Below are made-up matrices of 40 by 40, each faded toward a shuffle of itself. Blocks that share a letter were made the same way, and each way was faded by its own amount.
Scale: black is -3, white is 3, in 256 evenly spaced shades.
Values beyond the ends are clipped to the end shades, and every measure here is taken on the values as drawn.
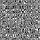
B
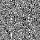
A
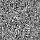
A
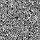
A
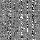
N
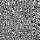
N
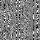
N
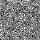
A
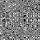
B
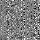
N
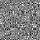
B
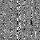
N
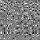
B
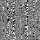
N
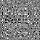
B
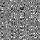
B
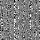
N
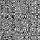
B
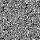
A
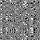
B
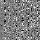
N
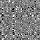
B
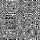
B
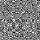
B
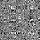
B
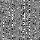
N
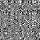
B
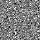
A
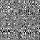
B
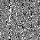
A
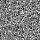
A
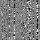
N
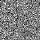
A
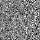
A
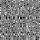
B
